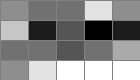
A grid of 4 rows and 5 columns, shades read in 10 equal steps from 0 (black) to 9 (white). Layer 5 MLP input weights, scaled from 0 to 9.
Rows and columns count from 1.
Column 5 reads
5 1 6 9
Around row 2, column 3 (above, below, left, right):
4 3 1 0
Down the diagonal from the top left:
5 1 3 9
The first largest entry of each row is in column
4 1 5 3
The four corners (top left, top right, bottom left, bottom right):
5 5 5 9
